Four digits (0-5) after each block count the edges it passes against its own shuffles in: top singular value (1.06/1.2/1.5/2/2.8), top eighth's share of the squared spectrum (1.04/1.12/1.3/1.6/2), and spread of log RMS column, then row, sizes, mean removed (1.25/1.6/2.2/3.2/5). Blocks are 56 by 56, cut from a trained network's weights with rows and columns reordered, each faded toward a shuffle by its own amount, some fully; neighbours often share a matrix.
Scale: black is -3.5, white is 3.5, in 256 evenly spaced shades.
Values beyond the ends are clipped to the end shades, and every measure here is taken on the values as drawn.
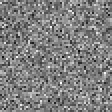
0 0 0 1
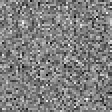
2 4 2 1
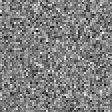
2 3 1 1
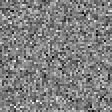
0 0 0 0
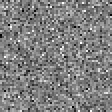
0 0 0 0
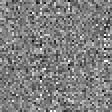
2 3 2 1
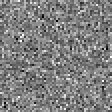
1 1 0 0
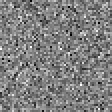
0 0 0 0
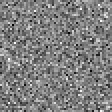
1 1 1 0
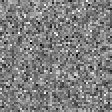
0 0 0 0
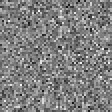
1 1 0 0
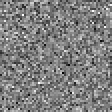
0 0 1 0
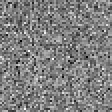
0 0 0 0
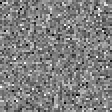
0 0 0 0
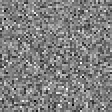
1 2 0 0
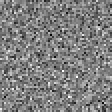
1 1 1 0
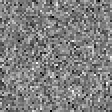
2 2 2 0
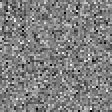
1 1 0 0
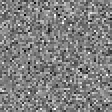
0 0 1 0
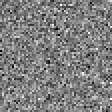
1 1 0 0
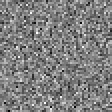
1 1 0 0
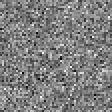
2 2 0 0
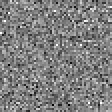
2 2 0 1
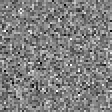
1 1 0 0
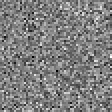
3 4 2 1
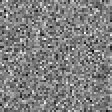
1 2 1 0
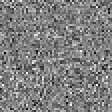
3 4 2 2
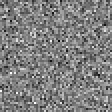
1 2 0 0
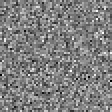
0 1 0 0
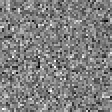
2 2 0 2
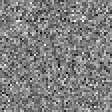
1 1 0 1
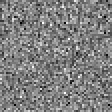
0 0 0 0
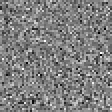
1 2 0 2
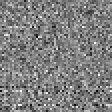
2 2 0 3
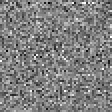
1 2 0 2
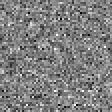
2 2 0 2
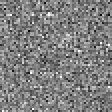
1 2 0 1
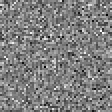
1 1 0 1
